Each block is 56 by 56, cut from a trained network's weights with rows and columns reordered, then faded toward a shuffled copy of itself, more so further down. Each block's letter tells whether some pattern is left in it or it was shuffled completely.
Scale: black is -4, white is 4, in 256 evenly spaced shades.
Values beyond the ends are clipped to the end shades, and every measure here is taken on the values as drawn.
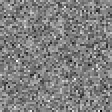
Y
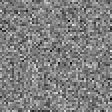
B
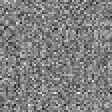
B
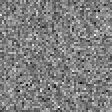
Y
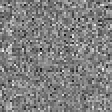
B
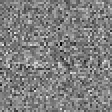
B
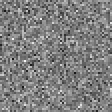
Y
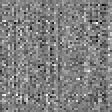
B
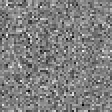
B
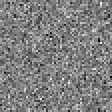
Y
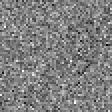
Y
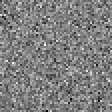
Y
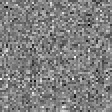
B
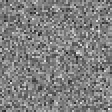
Y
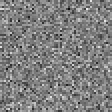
B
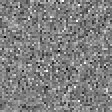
Y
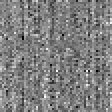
B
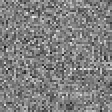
B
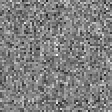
B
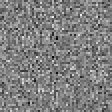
B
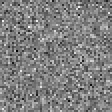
Y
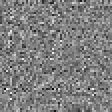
B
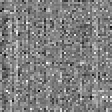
B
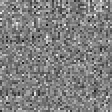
B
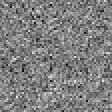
B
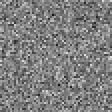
Y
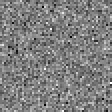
Y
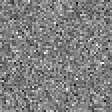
Y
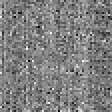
B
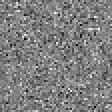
Y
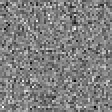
B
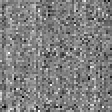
B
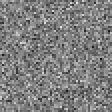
Y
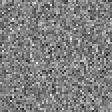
Y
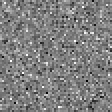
Y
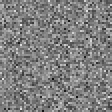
B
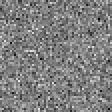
Y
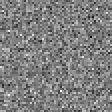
B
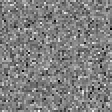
Y
